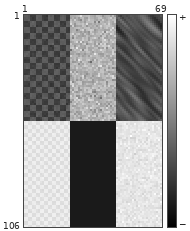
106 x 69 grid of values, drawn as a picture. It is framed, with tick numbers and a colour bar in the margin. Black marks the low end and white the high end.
It is made of 2 by 3 panels. Panel 1,1: low, checkered. Panel 1,2: high, fine-grained. Panel 1,3: low, slanting down to the right. Panel 2,1: very high, checkered, faint in contrast. Panel 2,2: very low, flat. Panel 2,3: very high, fine-grained, faint in contrast.
